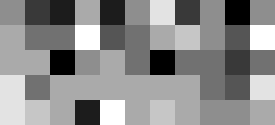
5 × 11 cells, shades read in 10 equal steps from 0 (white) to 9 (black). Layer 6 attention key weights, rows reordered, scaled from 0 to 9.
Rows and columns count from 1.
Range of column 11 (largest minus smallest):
5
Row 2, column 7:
3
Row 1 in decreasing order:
9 8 8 7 7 4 4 4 4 3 1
